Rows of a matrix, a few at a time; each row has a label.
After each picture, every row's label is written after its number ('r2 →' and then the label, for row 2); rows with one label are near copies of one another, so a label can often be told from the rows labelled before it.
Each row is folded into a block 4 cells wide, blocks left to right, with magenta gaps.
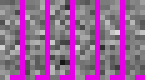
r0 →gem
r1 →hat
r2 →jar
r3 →gem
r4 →hat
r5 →hat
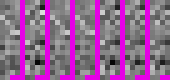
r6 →hat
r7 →jar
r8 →hat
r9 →hat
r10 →jar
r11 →jar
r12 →jar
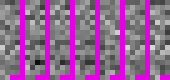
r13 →gem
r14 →jar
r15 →jar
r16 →jar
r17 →hat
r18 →gem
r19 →gem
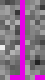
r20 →gem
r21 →jar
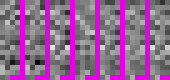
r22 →jar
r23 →jar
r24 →gem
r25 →hat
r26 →gem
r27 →gem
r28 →gem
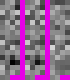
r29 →jar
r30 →jar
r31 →gem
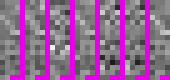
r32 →hat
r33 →hat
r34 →gem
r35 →hat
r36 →jar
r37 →jar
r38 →hat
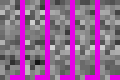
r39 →jar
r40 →jar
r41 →gem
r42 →gem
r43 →gem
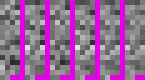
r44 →jar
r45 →gem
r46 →jar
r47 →gem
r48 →gem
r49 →gem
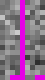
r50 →hat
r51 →jar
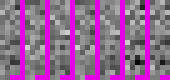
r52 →jar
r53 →gem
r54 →hat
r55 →gem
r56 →hat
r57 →jar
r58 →jar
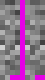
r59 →gem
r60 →gem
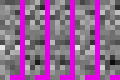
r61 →gem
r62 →jar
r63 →jar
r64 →gem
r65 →jar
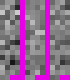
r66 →jar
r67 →hat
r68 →jar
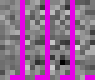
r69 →hat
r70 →jar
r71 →jar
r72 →gem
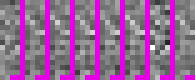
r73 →gem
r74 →hat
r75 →hat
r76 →hat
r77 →hat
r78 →hat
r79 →gem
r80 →hat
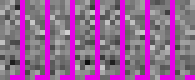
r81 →jar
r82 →hat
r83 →hat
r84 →jar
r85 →jar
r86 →hat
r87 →gem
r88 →hat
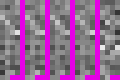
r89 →hat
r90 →hat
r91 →hat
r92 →hat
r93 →gem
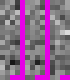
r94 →jar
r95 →jar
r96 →hat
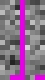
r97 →jar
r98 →gem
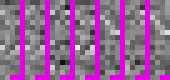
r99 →gem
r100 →gem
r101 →jar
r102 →gem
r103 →hat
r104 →jar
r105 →hat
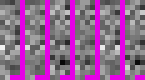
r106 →gem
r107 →gem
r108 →jar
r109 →jar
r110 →gem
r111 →jar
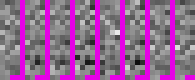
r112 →gem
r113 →jar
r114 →jar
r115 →jar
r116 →hat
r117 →jar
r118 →gem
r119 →gem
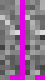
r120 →hat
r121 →hat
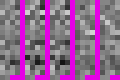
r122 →jar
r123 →jar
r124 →jar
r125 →hat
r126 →hat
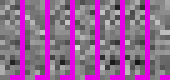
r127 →jar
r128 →hat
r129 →jar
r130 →gem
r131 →jar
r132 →jar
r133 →hat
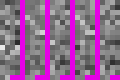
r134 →gem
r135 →hat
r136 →jar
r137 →hat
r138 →jar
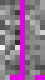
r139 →gem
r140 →hat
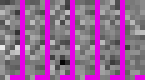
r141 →gem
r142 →gem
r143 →jar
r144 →gem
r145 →jar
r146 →hat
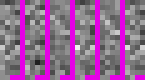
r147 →gem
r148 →jar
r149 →hat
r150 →gem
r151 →hat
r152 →gem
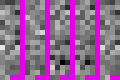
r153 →gem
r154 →hat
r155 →jar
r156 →jar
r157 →gem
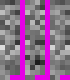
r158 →gem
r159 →jar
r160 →gem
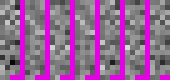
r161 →jar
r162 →hat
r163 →gem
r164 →hat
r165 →jar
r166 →gem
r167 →jar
